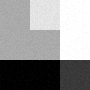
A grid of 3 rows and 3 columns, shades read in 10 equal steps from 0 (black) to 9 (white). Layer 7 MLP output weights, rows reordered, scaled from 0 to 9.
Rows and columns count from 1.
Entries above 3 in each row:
3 3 0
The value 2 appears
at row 3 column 3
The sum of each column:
12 14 20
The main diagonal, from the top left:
6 6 2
